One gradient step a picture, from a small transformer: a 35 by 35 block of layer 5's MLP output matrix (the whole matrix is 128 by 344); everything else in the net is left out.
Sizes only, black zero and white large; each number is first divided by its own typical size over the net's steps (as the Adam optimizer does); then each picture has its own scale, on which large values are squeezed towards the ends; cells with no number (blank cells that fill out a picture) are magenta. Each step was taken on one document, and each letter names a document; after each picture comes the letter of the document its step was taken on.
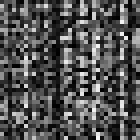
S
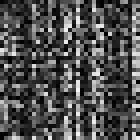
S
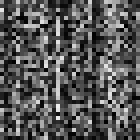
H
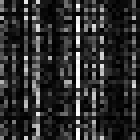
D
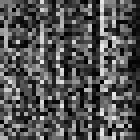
H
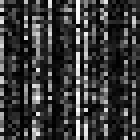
D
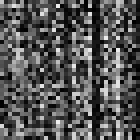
H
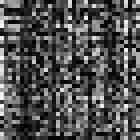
S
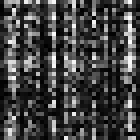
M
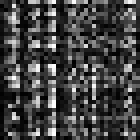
M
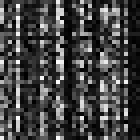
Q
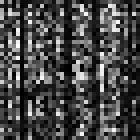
Q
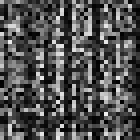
H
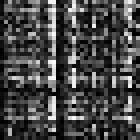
M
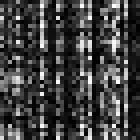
Q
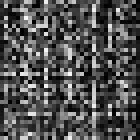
S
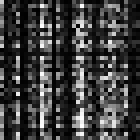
Q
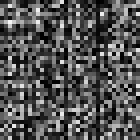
H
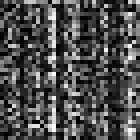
M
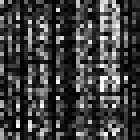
Q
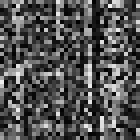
H
